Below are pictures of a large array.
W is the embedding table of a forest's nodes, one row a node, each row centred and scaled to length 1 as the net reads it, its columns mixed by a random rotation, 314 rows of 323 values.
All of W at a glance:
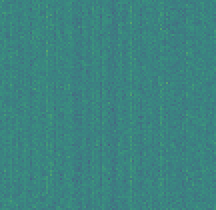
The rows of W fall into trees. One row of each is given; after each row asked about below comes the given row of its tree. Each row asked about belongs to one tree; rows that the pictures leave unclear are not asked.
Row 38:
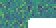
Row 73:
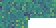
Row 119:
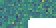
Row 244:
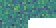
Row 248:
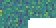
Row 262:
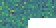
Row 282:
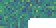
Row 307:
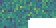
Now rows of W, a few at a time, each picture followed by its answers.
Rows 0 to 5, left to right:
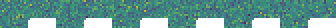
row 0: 307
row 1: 282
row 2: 244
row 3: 244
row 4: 248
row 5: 119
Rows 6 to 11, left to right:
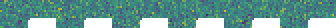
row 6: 248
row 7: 307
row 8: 73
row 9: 73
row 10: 248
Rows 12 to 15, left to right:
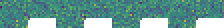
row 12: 73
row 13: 244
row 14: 244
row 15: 73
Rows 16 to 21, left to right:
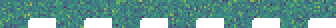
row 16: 307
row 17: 262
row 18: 282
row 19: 38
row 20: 282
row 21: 119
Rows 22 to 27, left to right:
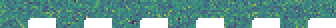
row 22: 262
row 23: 119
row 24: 248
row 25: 307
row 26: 307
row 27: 73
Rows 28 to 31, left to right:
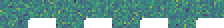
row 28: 248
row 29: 119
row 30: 119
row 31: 73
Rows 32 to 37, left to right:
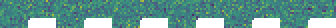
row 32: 307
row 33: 244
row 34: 73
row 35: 73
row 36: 244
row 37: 262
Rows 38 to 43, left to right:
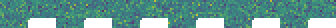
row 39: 307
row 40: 248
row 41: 307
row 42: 307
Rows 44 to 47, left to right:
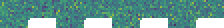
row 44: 262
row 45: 307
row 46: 244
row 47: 38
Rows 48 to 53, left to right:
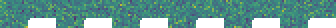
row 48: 262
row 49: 244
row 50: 244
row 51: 248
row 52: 282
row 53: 307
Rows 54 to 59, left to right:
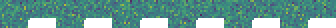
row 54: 244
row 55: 244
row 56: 119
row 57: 119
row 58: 282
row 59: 244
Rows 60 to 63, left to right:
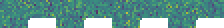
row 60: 307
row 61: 38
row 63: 73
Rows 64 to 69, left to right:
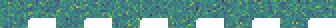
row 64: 307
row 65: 307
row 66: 73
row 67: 38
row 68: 119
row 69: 119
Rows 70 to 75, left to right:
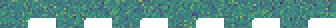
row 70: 38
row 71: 244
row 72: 282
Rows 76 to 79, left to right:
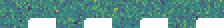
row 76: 38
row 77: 248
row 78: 307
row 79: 73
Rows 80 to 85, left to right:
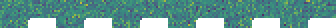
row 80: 73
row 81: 307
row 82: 73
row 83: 38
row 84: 73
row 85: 282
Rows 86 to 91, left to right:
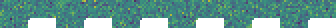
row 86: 307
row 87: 282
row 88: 248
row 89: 38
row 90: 262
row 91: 248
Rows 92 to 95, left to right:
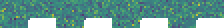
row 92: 307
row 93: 73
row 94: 38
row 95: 307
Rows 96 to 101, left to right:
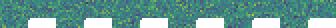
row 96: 244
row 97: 262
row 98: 248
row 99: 244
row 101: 38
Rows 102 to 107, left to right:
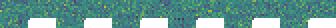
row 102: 248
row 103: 244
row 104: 38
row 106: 73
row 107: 38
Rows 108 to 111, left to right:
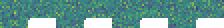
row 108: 73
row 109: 244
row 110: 307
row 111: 38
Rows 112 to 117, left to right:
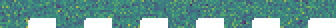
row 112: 73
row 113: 307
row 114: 73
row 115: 282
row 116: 248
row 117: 248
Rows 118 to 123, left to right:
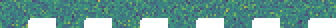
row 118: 73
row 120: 73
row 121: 244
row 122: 307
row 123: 248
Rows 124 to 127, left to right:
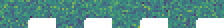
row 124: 282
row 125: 282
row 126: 262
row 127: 248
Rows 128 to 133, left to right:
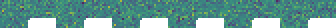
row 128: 307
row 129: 282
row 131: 307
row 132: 262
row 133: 244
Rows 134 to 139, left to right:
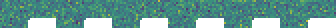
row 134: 307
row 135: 248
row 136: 307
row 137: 38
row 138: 73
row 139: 38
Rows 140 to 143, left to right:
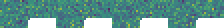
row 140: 248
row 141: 73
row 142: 73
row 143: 248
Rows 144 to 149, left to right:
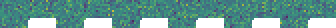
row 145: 38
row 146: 248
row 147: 307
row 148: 119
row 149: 73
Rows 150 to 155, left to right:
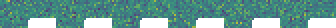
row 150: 307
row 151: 244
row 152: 248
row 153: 262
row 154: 119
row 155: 307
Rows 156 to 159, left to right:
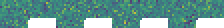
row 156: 73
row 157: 244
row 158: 119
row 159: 248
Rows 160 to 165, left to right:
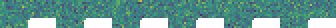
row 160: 262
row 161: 38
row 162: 282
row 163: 119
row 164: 282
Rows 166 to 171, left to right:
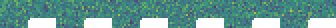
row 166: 73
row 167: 38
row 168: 248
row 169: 244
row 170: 307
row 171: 38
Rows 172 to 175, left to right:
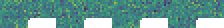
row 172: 73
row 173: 38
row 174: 262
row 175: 307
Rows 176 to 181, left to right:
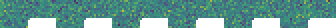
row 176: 262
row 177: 244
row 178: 38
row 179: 248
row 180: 248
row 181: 307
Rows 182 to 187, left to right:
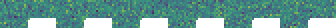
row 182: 38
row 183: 38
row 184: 38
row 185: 262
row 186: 244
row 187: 282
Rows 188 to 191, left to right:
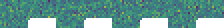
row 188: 38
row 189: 244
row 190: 307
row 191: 38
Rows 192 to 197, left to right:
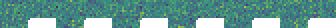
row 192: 244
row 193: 73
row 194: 38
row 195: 282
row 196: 307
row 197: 73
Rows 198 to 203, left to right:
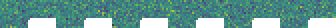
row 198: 282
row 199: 307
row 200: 119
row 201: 262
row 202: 38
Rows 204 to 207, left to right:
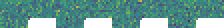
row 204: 73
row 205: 307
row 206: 282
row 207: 38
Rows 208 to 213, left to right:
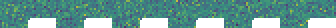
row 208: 244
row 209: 307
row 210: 73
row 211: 307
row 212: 244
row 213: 38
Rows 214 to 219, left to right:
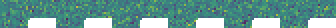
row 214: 38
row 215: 307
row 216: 248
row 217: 38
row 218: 248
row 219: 282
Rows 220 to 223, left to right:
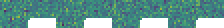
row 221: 38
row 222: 262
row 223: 73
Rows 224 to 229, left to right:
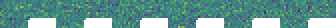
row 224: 307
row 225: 262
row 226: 119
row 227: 282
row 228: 38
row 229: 38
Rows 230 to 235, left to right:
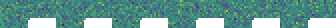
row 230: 244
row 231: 38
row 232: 244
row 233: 38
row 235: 119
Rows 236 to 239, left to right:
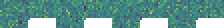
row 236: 248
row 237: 38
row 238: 73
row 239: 244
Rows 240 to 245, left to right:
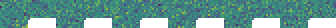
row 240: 73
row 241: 119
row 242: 282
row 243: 282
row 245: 38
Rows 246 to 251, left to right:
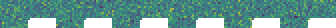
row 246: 244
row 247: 262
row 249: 307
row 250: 73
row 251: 38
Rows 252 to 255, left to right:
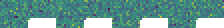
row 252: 38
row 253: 73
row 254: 73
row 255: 38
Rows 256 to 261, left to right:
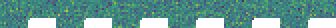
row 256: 38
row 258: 262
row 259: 307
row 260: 119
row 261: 38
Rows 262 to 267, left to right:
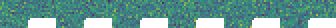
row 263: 262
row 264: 307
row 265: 38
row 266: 73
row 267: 248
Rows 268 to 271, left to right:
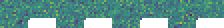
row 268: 248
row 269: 248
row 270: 73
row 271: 119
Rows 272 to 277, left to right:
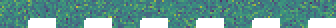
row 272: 73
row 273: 307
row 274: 119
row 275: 262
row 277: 262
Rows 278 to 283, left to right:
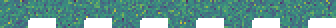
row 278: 248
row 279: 119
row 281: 119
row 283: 307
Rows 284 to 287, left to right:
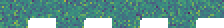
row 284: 73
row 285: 307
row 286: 73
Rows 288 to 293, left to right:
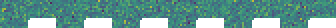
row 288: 307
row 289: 119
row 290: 119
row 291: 248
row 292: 282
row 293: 244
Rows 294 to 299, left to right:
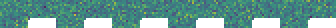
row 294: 73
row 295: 244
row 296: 262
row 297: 307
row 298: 73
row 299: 282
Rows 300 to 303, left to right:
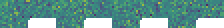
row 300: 282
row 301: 73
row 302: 73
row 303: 282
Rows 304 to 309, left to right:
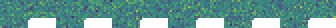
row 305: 38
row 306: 73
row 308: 38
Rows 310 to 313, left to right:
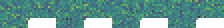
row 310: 244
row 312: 38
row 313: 282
